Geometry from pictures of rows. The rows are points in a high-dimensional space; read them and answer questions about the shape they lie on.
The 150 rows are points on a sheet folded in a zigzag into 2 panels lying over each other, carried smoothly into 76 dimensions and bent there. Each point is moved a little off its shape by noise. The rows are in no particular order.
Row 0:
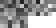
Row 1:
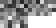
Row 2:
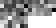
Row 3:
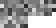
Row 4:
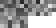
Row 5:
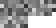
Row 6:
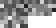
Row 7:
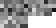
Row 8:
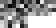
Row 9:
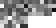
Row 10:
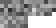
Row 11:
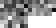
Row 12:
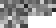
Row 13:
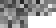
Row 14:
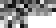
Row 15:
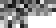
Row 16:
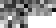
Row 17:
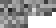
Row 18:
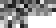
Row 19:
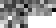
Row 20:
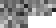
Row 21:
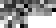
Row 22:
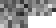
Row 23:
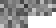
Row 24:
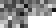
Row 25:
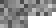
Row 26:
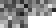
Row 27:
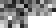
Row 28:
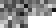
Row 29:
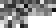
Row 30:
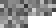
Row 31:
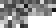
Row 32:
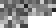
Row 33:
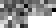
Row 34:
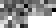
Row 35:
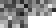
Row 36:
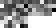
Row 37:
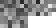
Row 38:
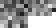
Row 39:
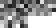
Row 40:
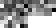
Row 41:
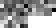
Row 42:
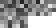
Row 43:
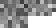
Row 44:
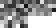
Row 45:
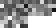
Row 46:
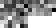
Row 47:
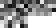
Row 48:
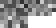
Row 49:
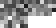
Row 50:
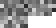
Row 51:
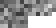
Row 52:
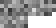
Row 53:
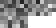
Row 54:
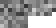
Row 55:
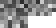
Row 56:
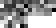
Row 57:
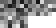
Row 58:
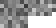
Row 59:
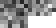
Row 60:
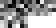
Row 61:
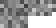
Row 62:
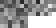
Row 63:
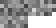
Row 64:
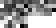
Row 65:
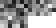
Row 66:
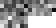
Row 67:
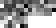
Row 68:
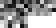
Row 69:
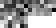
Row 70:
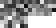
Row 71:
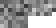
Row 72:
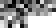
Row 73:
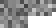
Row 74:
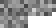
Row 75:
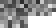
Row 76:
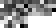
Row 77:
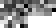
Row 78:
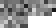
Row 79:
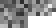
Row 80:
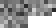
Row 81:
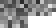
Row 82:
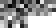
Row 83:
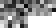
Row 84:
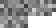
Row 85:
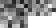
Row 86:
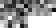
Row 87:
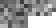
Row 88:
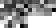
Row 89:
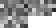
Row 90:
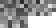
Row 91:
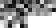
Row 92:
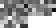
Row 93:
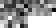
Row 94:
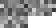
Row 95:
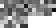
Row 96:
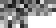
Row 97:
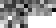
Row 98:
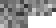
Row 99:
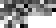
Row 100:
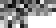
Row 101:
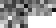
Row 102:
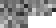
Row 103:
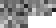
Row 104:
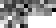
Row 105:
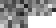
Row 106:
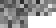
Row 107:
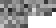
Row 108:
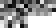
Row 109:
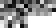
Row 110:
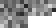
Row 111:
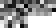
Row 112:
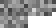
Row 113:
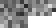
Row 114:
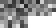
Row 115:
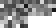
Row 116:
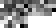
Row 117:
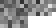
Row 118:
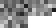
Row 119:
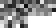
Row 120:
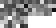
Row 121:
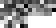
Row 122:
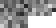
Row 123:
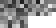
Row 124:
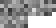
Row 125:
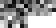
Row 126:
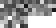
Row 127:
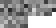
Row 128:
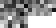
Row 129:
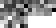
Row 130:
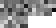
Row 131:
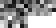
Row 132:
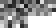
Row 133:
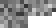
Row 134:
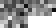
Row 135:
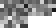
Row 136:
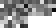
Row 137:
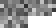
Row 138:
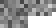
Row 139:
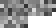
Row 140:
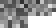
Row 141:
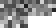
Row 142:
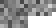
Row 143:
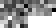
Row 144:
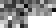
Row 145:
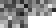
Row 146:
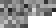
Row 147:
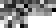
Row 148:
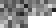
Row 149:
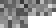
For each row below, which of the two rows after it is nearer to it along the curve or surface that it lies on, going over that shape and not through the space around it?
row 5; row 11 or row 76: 76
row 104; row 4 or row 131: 131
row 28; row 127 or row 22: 22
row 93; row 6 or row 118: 118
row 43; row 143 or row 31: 31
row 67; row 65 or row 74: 65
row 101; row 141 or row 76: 76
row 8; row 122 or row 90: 90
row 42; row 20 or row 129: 129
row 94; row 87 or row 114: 114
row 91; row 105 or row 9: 105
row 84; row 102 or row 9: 9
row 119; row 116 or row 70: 70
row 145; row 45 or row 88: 88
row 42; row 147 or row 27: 147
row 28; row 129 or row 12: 129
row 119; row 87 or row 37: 37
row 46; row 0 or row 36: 36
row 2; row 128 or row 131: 128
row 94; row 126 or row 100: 126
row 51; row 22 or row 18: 22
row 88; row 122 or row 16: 16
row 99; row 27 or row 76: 76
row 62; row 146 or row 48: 48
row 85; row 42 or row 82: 82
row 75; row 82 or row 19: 82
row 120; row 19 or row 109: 109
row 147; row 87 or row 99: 99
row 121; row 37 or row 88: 88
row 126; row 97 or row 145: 97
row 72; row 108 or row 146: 108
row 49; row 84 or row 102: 84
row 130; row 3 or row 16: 16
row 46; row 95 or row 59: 59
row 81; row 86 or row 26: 86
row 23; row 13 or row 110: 13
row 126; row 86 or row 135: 135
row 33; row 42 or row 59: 59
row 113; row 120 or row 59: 59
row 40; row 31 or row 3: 31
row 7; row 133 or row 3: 133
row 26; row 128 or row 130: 128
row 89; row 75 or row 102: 75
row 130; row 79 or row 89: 79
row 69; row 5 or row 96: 96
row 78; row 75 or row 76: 76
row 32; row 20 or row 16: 16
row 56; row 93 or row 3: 93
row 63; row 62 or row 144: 62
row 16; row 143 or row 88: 143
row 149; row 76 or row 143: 76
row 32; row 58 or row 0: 58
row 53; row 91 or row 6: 6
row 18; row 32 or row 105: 32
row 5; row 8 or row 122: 8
